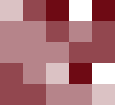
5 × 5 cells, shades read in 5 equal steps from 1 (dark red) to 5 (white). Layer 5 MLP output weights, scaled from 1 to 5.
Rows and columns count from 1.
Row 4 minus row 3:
-1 0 1 -1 3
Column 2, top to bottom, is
2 3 3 3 2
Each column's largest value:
4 3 4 5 5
